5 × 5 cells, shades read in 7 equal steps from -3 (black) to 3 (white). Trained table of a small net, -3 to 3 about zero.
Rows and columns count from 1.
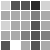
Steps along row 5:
up down down up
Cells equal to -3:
0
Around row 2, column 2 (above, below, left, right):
-1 1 1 1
